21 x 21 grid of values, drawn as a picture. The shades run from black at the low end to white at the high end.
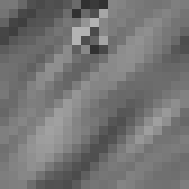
Odd patch: rougher, in the top middle. Mirror symmetry: none. Roughest part: top middle. Grain: diagonal, up to the right.
